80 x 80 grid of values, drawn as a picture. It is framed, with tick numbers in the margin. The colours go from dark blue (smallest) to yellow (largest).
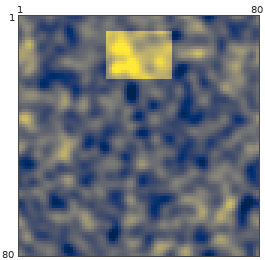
An odd patch, higher than its surroundings, sits in the top middle. The top middle is the ninth with the highest average. The field is mottled with small blotches.
